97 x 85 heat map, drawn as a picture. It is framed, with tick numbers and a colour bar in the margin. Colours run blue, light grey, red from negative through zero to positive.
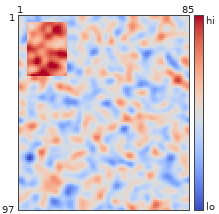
The halves do not mirror each other. The ninth with the highest average is the top left. In the top left lies a patch that is higher than the rest. The texture is blotchy.
